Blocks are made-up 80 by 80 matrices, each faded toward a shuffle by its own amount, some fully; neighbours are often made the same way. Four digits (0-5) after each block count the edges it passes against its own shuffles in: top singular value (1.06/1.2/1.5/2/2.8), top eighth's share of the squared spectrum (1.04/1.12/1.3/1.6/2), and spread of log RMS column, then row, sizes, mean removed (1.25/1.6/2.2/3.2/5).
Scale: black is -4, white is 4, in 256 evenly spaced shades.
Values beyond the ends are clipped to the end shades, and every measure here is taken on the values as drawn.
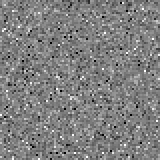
0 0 0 0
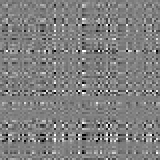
5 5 3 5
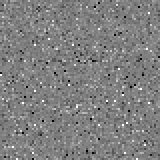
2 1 0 0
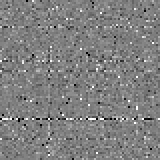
4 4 1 2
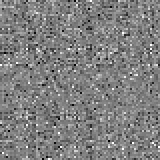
4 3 1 2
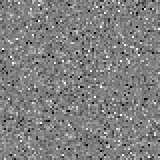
2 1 0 0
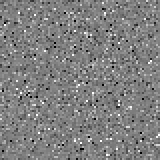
1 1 0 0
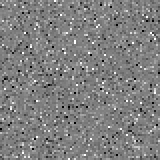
0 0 0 0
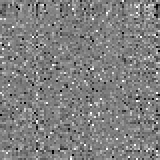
4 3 2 1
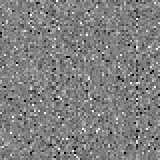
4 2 1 0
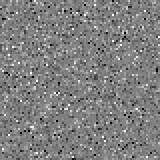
0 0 0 0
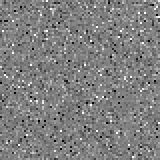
2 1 0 0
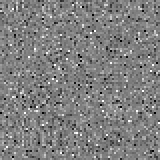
3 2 1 0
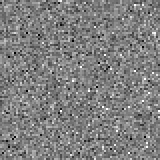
0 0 0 0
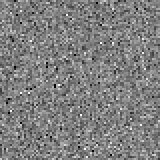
0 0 0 0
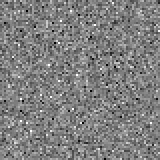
0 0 0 0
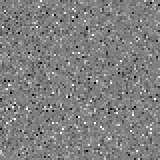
2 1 0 0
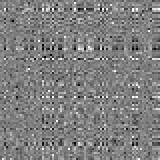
5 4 3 3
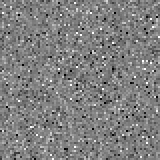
0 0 0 0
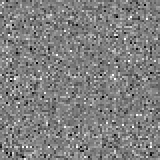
2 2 1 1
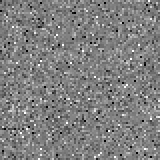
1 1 0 0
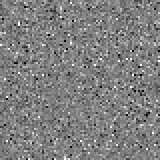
1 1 0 1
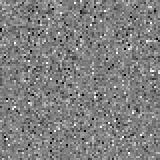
1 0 0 0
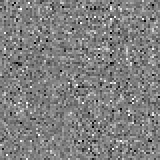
2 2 2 2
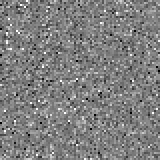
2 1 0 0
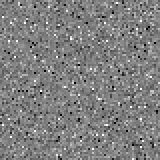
0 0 0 0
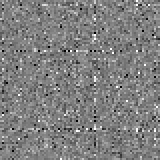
3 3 2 2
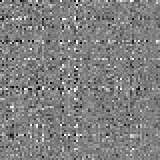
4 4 3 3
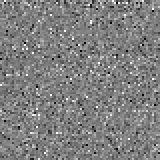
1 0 0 1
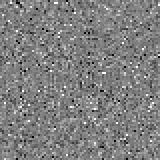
3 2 1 1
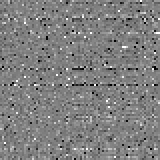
4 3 1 2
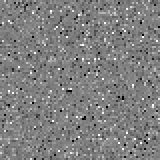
2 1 0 0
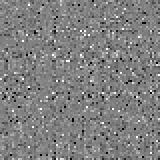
4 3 1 1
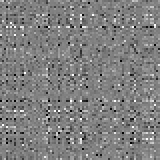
5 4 3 3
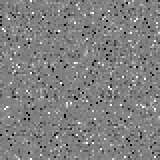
2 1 0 0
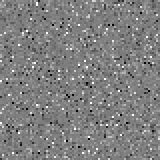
2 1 0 0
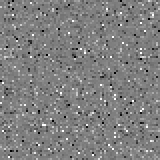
3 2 0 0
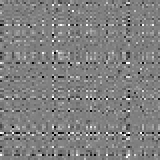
5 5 3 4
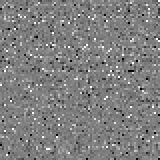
3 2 0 1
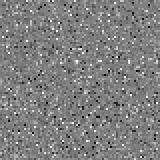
2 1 0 0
